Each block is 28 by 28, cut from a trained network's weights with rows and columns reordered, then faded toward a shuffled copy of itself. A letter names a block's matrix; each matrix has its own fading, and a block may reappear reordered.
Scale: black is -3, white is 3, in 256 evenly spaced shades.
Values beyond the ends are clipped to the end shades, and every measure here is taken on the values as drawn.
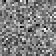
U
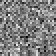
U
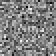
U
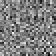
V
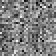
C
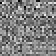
V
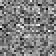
C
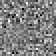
C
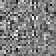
C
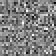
C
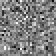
C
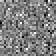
C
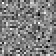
U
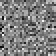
C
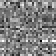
V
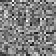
V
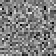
U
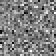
C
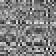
V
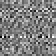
V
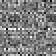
V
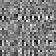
V
